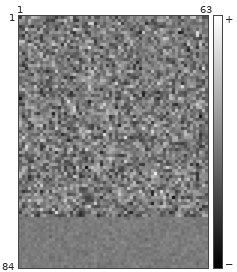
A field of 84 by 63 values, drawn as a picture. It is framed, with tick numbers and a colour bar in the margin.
No row or column stands out. A horizontal seam about 80% of the way down splits the table, and the bottom part is calmer. The texture is fine-grained noise. Neither half mirrors the other. Overall the values sit about 50% of the way up the scale.
